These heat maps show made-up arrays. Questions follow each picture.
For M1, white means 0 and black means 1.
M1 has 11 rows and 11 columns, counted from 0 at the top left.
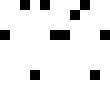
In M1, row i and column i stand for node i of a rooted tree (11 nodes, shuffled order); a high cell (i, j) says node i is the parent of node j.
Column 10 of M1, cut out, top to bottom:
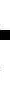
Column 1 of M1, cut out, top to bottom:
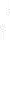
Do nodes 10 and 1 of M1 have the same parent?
no
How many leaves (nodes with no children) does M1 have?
7
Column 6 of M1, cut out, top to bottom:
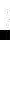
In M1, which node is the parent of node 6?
3
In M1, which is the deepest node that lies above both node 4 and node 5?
3
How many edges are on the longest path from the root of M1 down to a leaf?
4
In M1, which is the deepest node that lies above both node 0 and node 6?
3
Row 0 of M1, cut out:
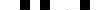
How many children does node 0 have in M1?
3
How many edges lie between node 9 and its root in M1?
2
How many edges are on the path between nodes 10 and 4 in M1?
3
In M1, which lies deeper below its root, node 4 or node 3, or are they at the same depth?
node 4
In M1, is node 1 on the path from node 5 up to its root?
yes
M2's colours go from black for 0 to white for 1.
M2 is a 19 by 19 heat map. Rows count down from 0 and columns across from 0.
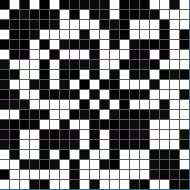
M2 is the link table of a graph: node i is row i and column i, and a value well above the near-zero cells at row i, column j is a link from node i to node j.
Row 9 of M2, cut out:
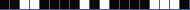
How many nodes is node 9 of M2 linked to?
7
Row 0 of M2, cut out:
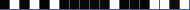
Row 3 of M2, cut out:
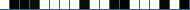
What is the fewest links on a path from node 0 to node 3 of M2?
1
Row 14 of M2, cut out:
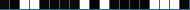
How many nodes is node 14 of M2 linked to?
7
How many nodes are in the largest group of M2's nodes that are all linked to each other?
5
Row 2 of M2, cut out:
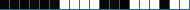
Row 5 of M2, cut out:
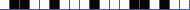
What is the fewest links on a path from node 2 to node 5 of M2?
2
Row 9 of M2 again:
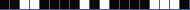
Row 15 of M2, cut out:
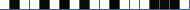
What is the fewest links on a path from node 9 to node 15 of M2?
1
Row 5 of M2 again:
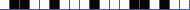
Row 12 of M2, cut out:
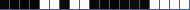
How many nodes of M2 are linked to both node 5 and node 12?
6
